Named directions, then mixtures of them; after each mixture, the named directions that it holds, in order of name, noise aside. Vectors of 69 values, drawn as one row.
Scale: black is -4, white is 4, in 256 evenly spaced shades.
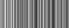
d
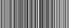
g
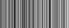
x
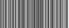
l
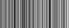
x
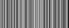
l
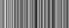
d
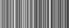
x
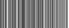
l, x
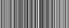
g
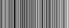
g, x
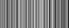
g, l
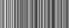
d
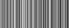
x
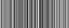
g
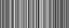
g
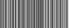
l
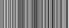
d, l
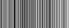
g, x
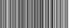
g, l
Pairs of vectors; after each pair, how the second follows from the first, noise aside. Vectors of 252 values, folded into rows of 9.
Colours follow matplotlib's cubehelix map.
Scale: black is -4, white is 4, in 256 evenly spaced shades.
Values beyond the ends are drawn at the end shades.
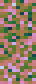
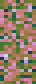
shuffled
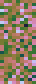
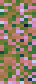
copied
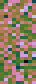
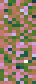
sign-scrambled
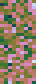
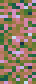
shuffled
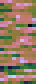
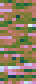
negated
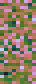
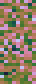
copied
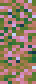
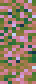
copied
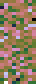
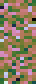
copied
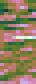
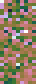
shuffled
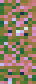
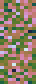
shuffled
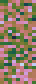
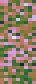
negated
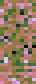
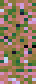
copied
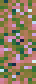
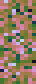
negated
